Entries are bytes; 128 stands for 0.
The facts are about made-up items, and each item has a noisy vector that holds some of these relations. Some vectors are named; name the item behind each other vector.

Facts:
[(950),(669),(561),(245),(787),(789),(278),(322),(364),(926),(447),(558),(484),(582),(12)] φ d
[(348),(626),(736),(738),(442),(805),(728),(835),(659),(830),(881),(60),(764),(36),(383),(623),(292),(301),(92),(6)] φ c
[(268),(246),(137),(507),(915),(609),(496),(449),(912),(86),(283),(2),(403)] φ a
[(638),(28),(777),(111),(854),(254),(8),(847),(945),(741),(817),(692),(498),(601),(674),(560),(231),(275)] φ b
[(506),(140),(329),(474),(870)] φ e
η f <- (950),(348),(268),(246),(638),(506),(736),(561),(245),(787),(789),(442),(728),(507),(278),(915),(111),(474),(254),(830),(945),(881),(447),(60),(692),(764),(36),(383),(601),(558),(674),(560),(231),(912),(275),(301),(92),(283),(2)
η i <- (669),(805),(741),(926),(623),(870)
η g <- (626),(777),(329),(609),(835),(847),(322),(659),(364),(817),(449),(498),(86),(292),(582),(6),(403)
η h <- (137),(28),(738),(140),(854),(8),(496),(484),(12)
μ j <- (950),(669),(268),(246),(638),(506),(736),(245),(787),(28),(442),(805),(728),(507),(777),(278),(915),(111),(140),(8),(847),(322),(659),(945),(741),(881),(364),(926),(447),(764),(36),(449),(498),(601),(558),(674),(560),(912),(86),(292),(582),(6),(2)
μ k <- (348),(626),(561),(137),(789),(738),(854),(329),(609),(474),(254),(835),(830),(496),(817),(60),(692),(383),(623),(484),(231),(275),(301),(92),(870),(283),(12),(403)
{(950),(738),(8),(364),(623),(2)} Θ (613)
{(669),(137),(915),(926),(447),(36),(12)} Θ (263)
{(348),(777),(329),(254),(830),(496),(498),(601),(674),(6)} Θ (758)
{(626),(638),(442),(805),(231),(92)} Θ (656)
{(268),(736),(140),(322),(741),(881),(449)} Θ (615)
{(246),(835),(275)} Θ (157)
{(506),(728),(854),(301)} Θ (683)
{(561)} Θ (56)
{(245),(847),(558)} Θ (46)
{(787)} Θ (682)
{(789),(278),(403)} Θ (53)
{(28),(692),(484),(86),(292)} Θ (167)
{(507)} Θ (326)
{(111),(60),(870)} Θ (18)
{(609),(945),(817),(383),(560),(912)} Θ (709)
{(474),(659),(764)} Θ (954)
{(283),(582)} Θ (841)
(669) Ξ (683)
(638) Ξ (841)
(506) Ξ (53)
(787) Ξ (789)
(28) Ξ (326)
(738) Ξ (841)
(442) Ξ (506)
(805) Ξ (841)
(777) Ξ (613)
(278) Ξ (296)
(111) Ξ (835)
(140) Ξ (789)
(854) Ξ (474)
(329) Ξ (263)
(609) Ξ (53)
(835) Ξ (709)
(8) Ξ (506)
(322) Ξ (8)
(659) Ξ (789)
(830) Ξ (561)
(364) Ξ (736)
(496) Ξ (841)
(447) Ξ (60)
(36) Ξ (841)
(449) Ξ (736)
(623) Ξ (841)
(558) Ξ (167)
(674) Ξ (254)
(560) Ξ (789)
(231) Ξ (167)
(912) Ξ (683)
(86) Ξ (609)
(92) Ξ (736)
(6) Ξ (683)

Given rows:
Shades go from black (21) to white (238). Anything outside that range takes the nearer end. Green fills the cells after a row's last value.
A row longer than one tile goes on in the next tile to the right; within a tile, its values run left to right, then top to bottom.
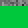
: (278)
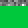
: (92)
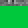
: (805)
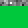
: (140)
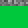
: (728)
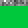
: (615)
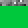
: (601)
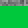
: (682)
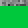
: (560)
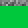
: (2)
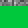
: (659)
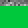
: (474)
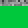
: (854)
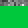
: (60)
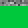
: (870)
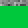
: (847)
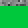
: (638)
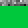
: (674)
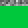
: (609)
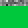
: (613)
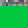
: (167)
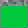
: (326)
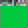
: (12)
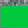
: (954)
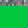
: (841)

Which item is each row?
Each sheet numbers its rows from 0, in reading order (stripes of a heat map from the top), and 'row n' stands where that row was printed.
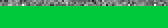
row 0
(835)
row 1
(246)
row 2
(736)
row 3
(926)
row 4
(329)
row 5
(364)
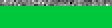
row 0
(449)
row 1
(741)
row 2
(789)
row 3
(626)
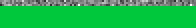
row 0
(496)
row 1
(669)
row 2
(830)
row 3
(28)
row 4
(263)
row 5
(758)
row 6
(623)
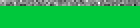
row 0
(777)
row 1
(915)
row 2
(231)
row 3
(498)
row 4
(506)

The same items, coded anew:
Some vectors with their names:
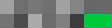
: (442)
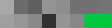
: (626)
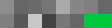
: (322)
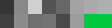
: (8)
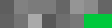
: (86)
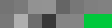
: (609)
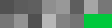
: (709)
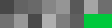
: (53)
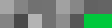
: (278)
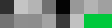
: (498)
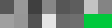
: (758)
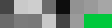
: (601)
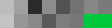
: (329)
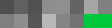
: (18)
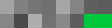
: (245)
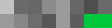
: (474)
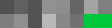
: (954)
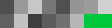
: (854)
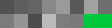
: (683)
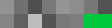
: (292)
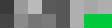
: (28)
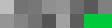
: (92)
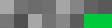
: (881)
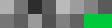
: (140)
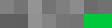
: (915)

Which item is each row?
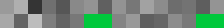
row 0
(6)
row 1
(283)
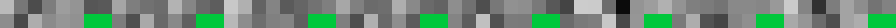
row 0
(36)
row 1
(926)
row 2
(348)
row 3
(669)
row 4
(659)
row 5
(674)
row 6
(137)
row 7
(738)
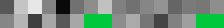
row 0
(254)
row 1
(403)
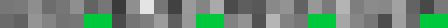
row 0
(507)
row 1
(111)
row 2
(326)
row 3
(561)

